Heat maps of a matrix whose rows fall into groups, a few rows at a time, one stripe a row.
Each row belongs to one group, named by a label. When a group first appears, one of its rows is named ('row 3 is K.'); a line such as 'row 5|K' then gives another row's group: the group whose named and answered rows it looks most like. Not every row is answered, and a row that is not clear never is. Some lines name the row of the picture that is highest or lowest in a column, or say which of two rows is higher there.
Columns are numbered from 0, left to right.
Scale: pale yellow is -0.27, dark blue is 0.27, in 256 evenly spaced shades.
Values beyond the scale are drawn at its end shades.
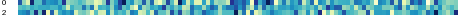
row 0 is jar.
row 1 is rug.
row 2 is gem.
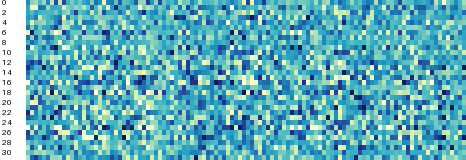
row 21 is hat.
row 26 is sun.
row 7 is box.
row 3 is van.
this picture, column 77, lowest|15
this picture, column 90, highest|9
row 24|rug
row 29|hat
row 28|rug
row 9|sun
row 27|gem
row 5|sun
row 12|jar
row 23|gem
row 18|gem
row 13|gem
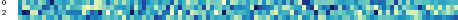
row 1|jar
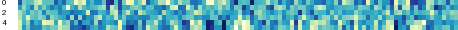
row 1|jar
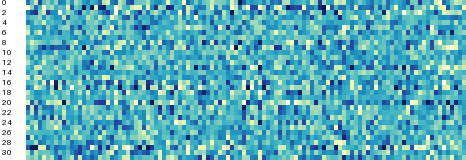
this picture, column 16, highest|1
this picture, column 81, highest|13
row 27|box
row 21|box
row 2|sun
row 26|rug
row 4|jar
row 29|sun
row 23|gem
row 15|hat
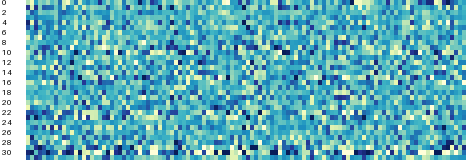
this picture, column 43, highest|12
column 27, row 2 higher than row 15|No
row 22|box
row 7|hat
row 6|van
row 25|gem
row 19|rug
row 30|box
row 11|hat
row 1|box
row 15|box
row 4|box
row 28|van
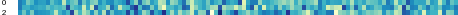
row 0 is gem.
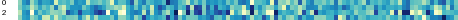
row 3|van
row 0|van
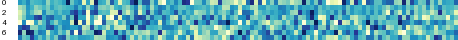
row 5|sun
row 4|hat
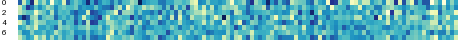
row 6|van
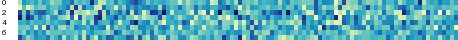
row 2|box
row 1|hat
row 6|box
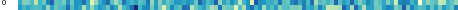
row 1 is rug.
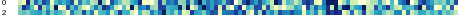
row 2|rug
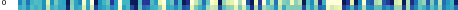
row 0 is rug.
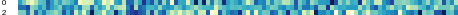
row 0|jar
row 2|box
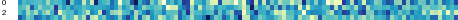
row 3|gem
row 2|jar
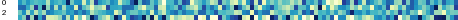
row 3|box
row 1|gem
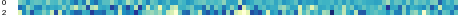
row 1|gem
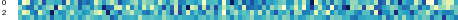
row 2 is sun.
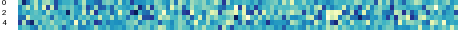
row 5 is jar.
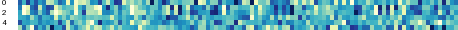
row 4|box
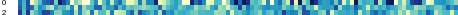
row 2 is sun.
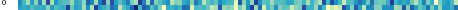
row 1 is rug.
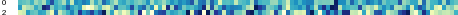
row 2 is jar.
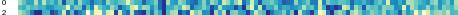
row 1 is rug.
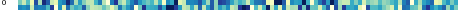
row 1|van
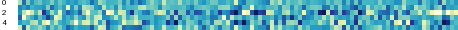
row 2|jar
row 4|van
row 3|sun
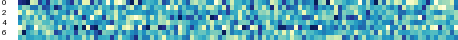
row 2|hat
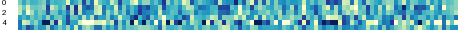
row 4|jar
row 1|hat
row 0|rug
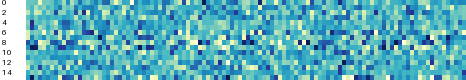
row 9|sun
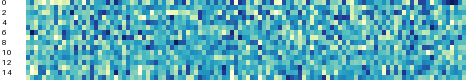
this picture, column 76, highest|5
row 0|van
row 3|rug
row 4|hat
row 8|van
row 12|hat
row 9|hat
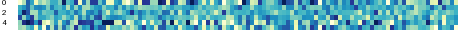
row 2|sun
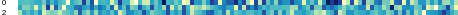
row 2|van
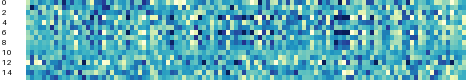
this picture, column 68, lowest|1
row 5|jar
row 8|rug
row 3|rug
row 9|rug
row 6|rug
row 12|hat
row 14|box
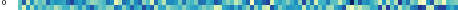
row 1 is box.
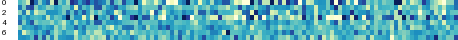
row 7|gem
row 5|van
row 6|sun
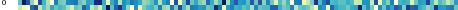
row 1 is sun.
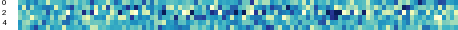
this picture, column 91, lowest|2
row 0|box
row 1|box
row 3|jar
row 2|rug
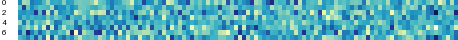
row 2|gem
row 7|gem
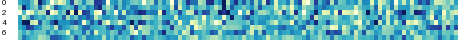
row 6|rug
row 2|hat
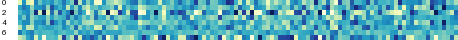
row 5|hat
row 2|gem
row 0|hat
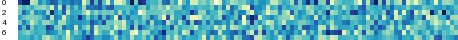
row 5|sun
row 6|rug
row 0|sun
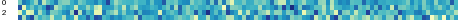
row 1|sun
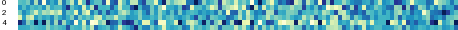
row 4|gem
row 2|van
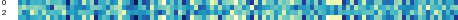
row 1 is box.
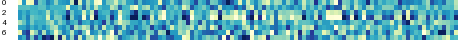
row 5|box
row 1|rug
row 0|hat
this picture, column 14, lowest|5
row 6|van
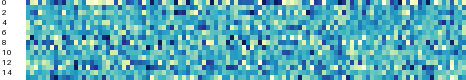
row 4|hat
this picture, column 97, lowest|0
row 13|hat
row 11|rug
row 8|box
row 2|van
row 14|jar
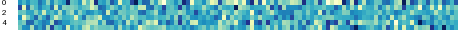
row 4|jar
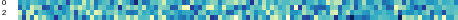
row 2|hat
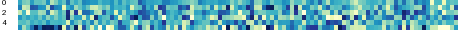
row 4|rug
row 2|hat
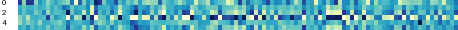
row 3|rug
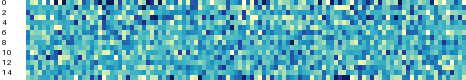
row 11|sun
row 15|rug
